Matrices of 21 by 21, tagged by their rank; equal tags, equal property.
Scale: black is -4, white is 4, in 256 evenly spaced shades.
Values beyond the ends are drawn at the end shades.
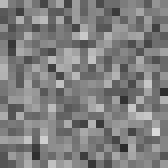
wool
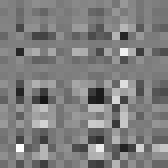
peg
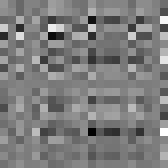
peg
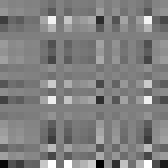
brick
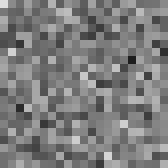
wool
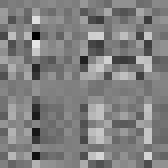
peg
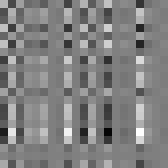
brick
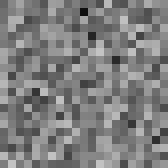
wool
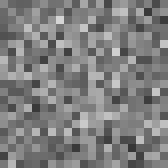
wool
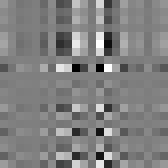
brick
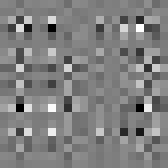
peg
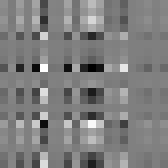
brick
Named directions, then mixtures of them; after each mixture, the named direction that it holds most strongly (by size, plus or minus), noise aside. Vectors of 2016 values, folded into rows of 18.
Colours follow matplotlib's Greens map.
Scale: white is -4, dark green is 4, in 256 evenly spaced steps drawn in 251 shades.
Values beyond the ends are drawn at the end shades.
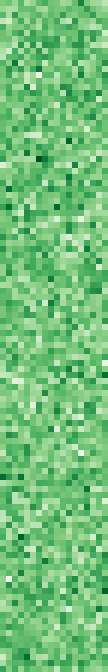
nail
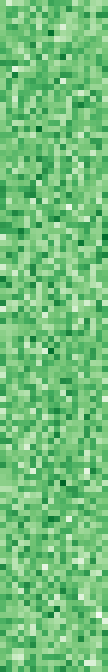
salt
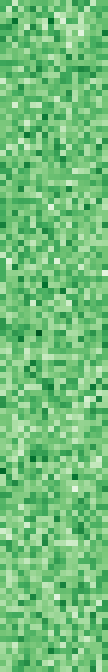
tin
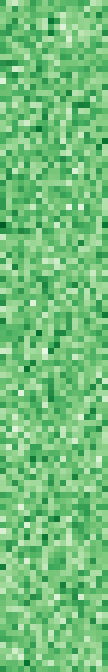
tin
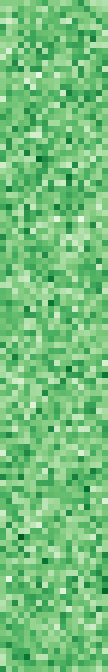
nail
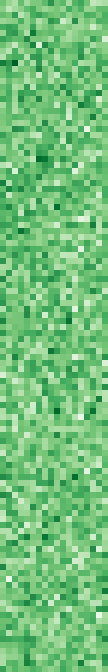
nail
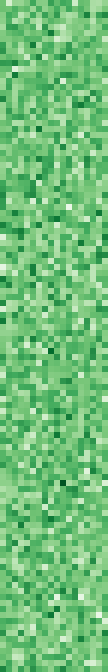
salt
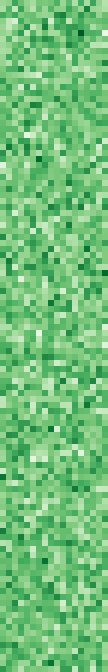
tin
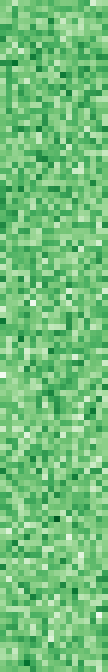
tin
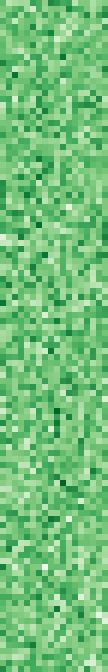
salt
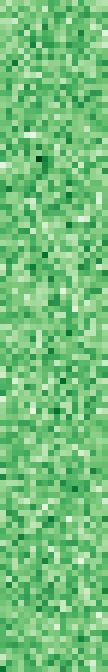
nail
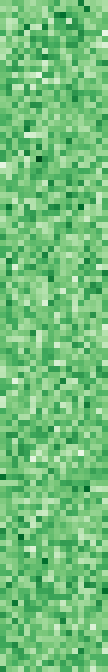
nail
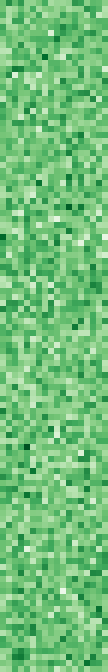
salt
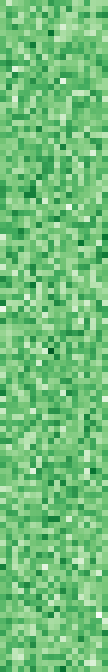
salt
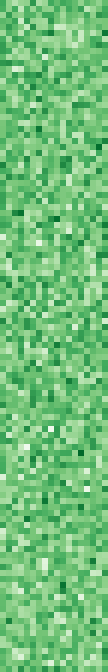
salt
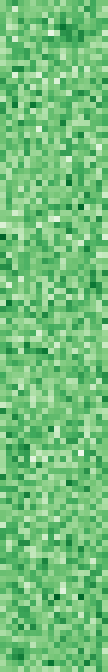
salt
